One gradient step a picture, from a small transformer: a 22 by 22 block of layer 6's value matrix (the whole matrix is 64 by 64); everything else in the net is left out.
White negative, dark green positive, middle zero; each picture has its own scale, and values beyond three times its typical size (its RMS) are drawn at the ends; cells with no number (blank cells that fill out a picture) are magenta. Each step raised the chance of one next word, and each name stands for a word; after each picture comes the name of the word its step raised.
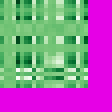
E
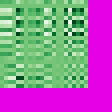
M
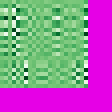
M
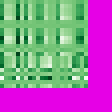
E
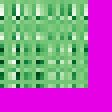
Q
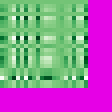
E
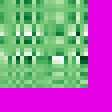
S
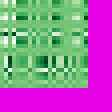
S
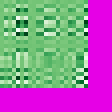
M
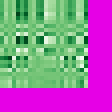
S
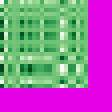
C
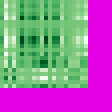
E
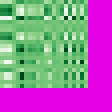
Q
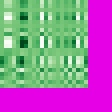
S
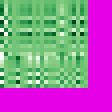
M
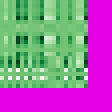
E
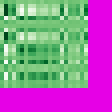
Q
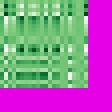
Q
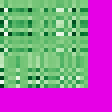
M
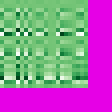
S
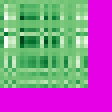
S
